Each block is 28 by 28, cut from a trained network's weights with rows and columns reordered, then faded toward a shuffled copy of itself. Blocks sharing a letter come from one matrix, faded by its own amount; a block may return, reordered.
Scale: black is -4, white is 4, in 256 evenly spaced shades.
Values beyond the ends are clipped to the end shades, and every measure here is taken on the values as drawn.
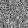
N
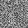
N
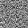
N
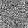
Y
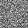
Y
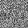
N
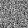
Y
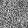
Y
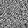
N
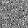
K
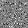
K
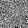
Y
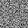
Y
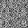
N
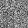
Y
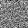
N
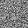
Y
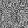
N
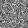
Y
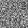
N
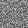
N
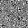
K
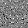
K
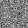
Y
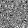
K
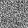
Y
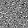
K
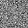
Y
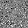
K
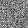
Y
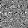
K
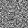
N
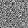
N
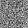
Y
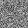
N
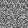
N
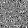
K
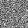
Y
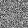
N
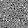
K
